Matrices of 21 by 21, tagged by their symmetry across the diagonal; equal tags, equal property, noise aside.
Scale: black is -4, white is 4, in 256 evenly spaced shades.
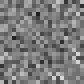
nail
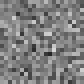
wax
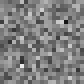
wax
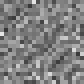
nail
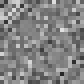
nail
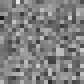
wax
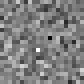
wax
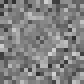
nail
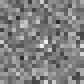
nail
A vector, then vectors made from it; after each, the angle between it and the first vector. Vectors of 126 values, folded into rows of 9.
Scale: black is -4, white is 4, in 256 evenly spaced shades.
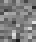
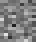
orthogonal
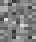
partly opposed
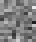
nearly opposite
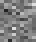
orthogonal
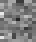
partly opposed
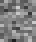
partly aligned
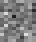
orthogonal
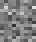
partly opposed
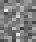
partly opposed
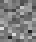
partly aligned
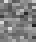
orthogonal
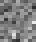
nearly parallel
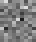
orthogonal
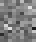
orthogonal
